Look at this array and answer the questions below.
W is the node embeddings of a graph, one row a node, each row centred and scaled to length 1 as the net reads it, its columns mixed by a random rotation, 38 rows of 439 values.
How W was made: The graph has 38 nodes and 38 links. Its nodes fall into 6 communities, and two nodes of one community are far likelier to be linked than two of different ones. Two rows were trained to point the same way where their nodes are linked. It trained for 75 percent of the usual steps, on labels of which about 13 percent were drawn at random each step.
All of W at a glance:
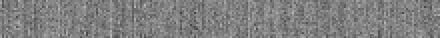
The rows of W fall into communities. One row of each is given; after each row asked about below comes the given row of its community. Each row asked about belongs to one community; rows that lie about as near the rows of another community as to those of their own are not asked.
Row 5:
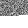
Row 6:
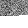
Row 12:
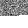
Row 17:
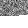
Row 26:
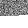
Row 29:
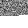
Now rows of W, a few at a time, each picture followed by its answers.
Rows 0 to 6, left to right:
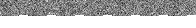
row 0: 17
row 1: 29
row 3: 26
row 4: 6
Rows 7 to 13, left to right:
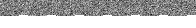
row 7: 29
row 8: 5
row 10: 5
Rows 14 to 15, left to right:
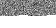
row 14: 5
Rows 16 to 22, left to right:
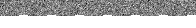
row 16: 6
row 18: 29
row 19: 26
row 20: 12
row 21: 6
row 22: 29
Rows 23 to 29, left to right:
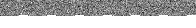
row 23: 29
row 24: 17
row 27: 6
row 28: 29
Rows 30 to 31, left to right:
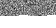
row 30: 5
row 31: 17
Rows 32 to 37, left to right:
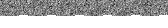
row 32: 5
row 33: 26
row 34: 26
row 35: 17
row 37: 17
